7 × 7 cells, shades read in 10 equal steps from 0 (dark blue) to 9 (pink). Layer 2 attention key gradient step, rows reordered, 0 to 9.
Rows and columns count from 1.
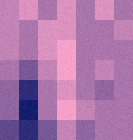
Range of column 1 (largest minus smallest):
4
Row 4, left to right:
6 4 7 9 6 7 6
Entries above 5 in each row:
7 7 7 6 4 5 3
